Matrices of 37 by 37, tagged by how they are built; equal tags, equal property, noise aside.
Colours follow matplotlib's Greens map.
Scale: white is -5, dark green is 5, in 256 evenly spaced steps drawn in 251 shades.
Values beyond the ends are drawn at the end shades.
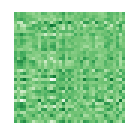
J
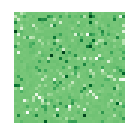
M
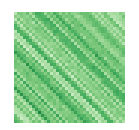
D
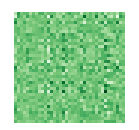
J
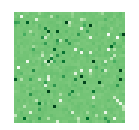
M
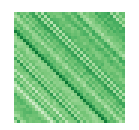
D
